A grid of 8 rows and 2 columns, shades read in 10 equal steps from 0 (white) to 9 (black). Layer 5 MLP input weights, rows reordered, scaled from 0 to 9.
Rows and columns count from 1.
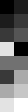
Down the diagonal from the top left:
9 7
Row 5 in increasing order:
5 5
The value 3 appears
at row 6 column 2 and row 7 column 1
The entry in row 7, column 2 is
2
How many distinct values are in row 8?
2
